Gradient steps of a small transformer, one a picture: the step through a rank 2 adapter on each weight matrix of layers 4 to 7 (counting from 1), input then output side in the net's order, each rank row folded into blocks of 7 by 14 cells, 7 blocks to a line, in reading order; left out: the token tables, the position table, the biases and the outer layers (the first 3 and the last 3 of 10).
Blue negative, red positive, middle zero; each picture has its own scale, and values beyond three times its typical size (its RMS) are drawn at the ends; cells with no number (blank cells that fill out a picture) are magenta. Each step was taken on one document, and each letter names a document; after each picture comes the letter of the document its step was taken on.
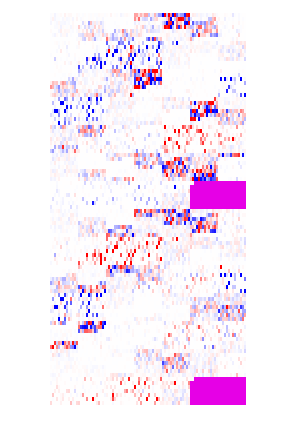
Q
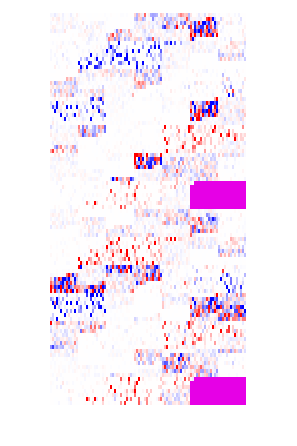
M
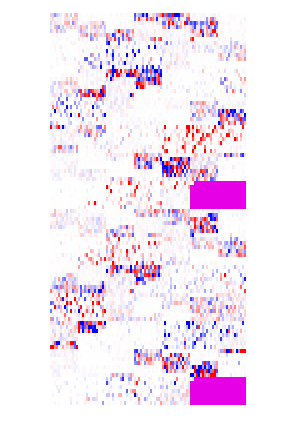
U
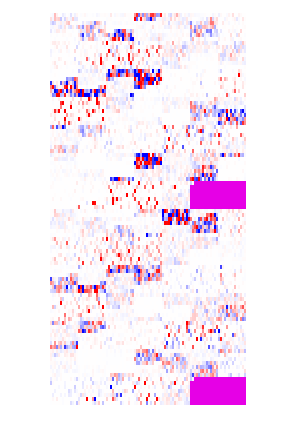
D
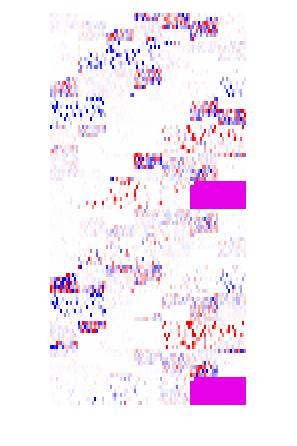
M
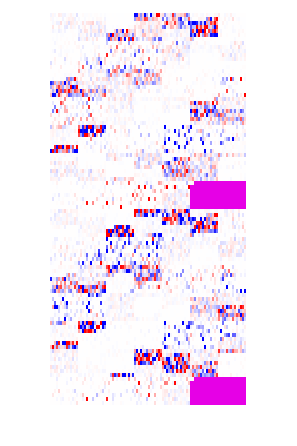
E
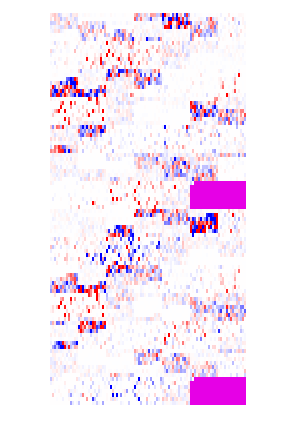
D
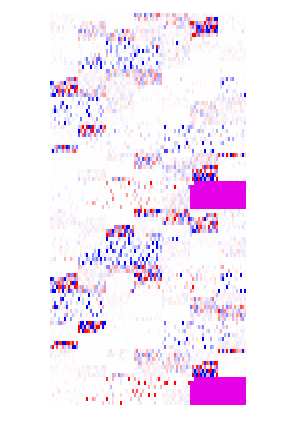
E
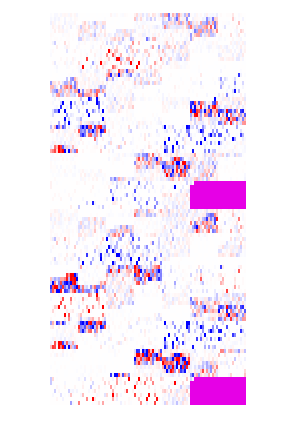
D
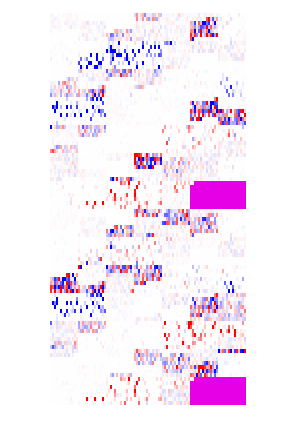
M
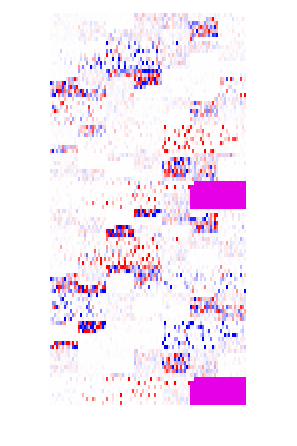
E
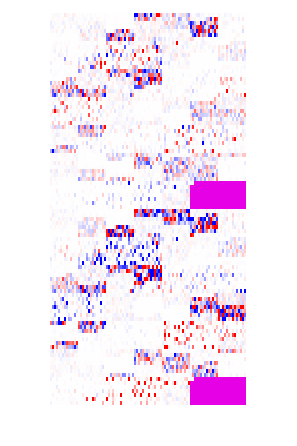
E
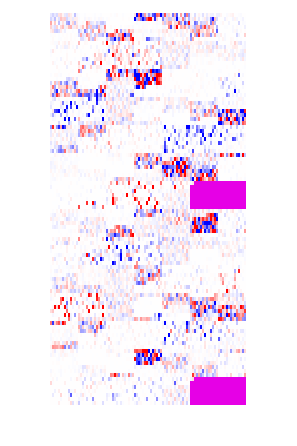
D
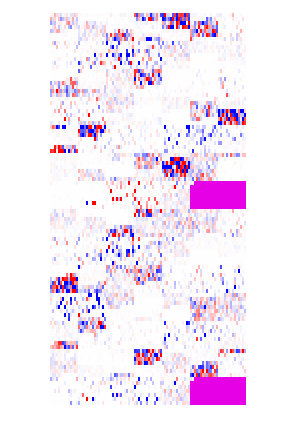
D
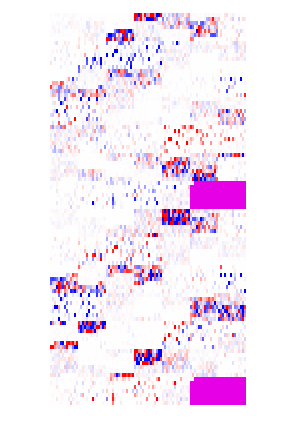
Q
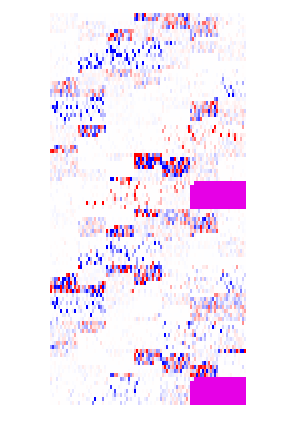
M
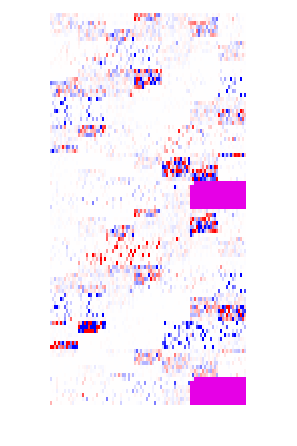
Q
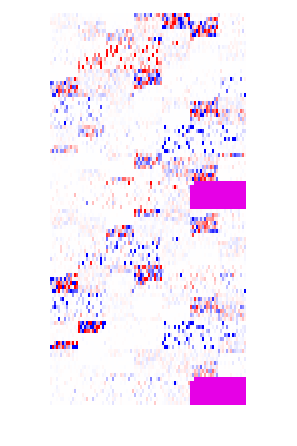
E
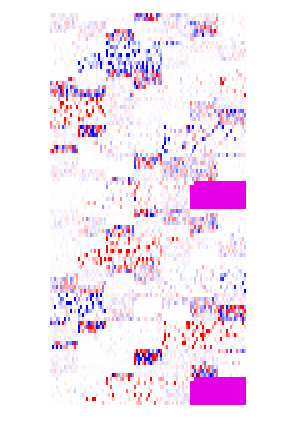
U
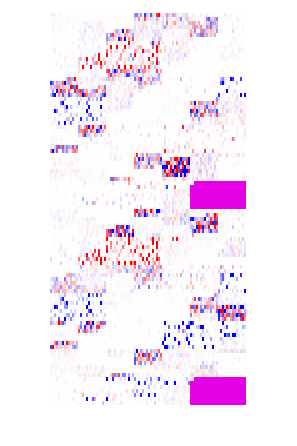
E
